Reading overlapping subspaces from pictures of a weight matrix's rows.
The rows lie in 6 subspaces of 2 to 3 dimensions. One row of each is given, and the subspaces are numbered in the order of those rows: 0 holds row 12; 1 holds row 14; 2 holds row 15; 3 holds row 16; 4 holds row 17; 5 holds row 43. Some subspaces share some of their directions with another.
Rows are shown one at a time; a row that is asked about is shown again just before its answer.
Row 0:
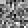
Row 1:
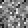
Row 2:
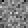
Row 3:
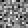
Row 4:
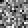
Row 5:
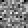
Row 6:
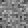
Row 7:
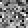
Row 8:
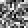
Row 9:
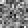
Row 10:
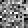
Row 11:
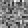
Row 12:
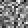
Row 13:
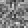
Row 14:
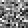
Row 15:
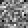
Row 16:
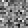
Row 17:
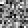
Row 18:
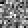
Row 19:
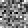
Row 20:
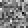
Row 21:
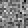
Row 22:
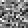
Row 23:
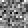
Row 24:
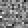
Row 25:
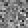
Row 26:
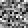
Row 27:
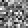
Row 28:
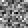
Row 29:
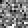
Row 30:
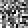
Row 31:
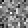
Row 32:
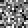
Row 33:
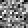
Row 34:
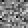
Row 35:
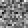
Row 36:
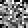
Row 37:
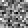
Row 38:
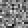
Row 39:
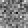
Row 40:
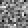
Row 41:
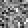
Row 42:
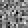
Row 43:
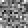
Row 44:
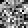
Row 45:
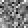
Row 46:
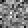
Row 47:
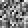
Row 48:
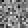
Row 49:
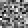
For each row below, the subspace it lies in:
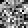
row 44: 2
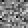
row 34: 1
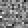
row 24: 2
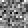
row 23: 5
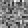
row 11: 4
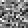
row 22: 1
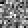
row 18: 4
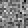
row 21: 3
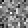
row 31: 0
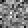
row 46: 4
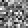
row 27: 3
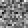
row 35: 2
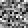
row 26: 1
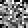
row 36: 4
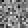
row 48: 0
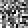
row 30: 5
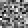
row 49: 0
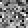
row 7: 3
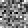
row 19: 1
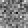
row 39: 1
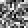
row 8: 4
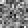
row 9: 4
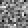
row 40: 2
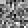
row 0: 4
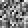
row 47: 5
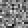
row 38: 2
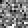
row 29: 2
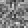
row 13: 4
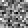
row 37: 3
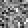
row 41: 0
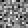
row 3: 0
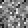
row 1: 0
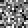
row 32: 2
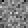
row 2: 0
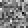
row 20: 3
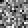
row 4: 2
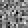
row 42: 5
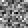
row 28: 3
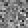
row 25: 3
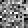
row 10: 3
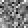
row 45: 0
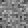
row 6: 5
